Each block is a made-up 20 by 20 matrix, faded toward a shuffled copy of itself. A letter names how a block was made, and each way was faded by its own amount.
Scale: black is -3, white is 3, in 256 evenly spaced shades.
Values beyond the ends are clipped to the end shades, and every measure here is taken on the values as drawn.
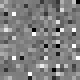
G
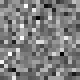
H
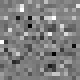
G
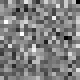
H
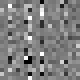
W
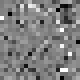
G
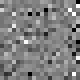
G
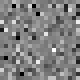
G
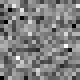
H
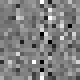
W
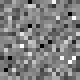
H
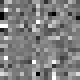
W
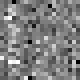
G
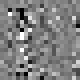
W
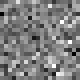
H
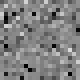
G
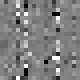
W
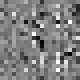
W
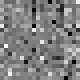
G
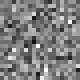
H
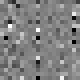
W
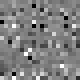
G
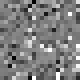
G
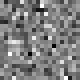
H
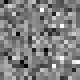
H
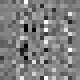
W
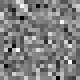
H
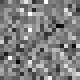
H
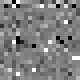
G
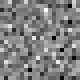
H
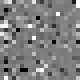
G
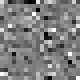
G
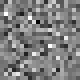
H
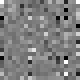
W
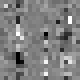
W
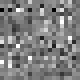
W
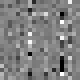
W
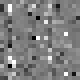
G
